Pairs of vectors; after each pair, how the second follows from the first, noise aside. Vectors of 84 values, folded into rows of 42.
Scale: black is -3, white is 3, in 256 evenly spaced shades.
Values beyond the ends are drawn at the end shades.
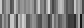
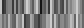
shuffled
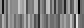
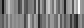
sign-scrambled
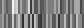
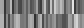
shuffled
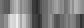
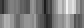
reversed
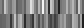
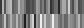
reversed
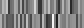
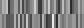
copied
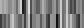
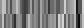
shuffled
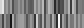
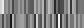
copied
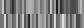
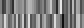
sign-scrambled
